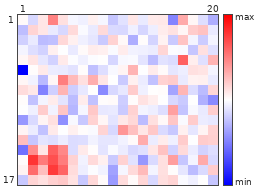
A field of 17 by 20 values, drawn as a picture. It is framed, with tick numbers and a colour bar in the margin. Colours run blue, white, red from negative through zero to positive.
Average level on the scale: 50%. Histogram: heavy tails on both sides. Odd patch: higher, in the bottom left. Ninth with the highest average: bottom left.
